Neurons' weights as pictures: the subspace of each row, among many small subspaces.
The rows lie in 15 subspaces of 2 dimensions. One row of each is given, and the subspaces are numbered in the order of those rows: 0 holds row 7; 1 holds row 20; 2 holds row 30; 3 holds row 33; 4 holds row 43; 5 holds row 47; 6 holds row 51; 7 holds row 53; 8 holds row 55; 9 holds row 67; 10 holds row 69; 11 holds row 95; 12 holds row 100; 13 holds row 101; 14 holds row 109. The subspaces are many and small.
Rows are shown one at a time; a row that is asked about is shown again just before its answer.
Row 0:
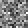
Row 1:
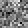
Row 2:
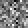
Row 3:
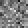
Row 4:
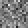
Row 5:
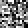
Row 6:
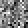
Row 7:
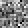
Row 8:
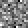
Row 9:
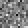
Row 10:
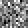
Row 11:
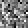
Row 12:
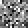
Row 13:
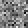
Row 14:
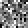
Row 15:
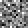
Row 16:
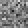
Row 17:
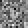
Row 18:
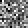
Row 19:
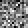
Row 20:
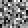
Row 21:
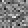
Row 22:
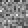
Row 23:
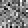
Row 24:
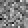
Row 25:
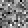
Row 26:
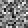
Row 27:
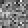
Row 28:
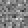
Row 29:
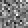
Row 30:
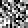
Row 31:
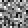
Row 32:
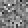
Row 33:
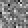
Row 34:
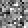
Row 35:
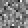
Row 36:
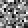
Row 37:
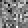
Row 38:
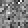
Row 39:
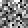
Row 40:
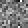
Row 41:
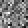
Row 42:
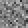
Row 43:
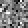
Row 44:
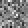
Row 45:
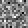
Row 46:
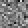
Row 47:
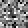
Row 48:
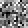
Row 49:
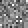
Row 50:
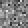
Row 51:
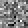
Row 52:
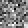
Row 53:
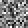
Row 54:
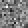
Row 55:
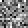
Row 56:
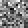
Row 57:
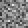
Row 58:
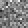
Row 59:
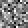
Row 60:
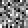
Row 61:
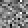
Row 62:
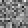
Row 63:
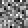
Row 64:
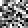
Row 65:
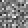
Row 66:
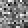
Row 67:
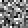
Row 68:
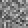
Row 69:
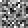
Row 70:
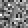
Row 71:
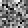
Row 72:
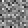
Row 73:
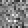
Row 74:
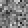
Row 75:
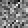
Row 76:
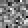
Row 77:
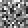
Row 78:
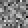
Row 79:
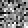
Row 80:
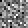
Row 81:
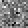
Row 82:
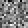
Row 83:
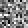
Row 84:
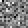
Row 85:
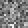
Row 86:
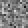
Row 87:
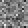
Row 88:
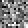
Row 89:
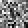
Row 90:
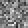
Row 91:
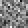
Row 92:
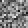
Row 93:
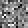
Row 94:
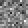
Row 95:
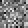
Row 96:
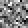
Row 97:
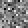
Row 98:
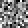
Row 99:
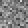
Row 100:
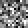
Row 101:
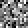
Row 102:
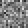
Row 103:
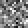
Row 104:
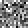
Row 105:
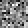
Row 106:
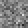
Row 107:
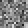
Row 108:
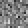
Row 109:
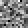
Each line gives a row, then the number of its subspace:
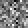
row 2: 12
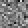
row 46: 12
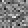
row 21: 13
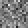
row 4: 13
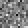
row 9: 11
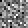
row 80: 5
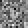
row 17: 1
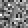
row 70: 9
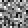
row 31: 9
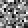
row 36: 7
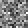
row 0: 7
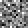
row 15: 5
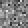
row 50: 0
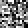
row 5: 9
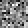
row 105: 10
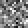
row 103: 12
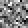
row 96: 12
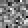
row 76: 12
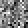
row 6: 4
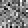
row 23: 7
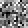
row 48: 0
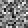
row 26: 7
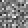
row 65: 5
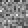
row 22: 11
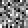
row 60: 1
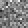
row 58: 0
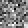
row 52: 11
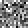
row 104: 8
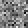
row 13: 11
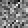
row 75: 10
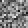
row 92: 5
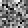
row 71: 4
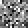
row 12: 2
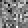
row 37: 8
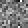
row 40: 4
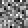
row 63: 1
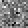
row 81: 9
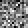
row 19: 10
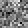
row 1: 0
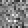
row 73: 11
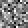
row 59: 5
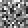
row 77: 10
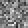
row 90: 6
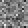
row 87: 8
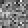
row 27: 0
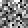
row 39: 4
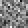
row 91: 2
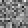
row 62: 8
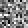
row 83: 9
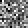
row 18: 8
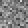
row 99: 14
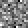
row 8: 5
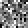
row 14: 13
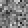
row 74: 4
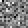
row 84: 8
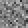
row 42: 12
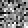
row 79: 11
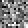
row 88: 9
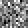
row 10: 2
